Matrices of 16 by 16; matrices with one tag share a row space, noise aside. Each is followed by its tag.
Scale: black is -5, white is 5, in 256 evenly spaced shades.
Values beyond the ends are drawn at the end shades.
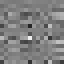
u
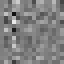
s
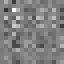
s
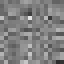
u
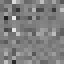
s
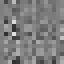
s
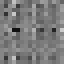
s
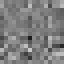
u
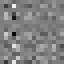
s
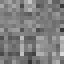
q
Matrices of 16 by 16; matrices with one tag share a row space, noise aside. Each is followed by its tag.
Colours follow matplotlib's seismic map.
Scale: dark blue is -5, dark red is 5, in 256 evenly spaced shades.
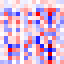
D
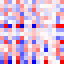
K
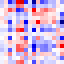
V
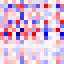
K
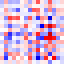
D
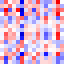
K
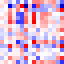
V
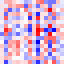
D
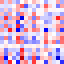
K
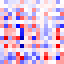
K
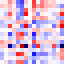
V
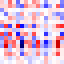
K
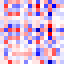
D
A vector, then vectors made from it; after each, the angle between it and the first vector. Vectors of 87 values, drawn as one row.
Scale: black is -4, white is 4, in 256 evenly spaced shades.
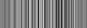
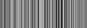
nearly parallel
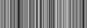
partly opposed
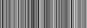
partly aligned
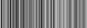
partly opposed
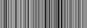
partly aligned
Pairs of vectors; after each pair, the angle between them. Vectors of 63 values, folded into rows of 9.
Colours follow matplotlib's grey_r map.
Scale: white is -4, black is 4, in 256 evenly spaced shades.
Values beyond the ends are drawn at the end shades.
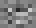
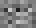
nearly parallel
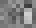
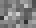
partly opposed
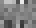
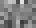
nearly parallel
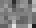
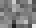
nearly opposite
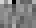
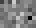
partly opposed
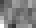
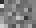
partly aligned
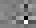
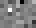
orthogonal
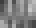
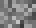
orthogonal
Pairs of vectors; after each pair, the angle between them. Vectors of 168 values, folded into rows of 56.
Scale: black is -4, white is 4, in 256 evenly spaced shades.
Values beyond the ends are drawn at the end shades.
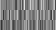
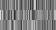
orthogonal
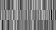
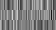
nearly parallel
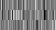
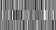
nearly opposite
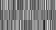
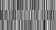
nearly parallel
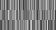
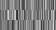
partly aligned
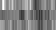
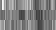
nearly parallel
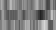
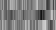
nearly parallel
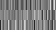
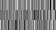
nearly opposite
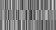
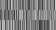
partly aligned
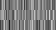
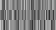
nearly opposite
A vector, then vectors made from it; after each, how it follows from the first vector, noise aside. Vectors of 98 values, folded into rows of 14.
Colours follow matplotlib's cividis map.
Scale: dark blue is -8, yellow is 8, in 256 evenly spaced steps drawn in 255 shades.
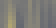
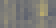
wrapped around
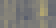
wrapped around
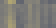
wrapped around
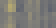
wrapped around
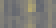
wrapped around
